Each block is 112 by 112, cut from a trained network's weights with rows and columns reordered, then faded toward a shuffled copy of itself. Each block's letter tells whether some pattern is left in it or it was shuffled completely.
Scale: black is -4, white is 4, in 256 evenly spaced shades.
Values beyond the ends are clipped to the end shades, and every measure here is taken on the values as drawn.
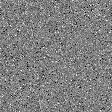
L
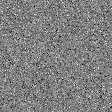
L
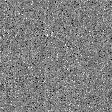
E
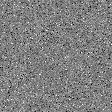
L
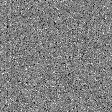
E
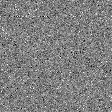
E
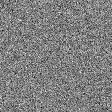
L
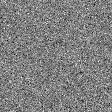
L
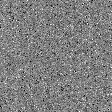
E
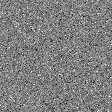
L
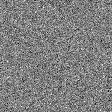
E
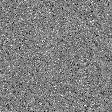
L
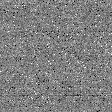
E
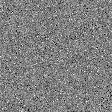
L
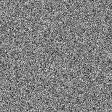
L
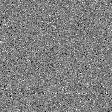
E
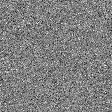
L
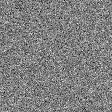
E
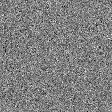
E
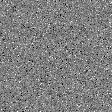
L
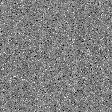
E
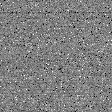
E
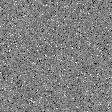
L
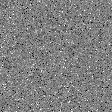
L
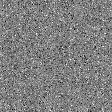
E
